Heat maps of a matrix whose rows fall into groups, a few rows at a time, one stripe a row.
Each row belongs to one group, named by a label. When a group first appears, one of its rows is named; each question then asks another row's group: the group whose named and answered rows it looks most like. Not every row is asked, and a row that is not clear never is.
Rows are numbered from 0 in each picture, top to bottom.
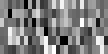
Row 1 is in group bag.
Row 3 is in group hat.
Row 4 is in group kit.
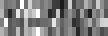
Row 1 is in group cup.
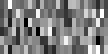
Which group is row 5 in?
bag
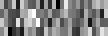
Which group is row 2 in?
cup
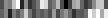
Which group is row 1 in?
bag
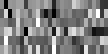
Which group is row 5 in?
cup
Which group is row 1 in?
bag
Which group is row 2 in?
cup
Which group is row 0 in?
hat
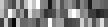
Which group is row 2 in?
bag
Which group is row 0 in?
cup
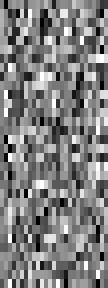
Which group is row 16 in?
bag
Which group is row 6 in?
bag
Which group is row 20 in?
cup
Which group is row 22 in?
kit
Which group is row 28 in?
cup
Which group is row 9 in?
cup
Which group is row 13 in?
bag
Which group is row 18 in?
bag
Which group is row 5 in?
cup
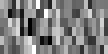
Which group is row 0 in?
cup
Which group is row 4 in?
cup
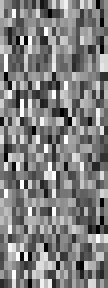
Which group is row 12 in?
kit
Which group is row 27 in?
hat
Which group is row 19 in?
bag
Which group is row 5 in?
cup
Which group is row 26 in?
bag
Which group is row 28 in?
kit
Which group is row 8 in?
hat
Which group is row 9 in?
bag
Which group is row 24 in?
cup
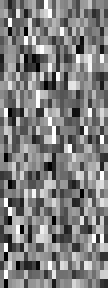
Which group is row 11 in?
cup
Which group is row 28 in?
hat
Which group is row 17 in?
hat
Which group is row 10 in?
cup
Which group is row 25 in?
kit
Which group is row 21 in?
kit
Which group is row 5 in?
cup
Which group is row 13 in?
bag
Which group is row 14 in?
cup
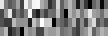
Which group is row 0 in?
cup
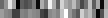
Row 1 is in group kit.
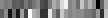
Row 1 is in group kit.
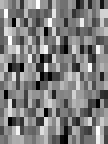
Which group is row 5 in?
kit
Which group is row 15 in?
kit
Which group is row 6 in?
cup
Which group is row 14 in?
kit
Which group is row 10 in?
hat
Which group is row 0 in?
cup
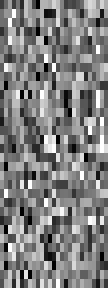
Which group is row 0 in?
bag
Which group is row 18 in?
hat
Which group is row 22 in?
hat
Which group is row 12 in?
kit
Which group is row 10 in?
kit
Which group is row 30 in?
kit
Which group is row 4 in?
hat
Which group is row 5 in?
kit
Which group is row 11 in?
kit
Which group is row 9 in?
hat
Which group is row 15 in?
bag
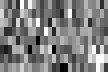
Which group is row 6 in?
bag
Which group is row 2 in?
cup
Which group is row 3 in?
hat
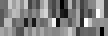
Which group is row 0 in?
kit
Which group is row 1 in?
kit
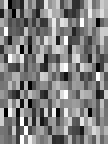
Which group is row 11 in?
kit
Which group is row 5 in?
kit
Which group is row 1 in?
bag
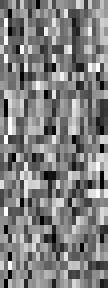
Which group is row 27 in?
kit
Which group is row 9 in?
cup
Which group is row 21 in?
bag
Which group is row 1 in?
bag
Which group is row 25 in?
hat
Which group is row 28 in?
bag
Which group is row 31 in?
hat
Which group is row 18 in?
bag
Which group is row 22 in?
kit
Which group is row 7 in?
bag
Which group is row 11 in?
hat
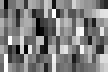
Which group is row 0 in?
hat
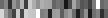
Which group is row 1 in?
cup
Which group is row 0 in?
kit
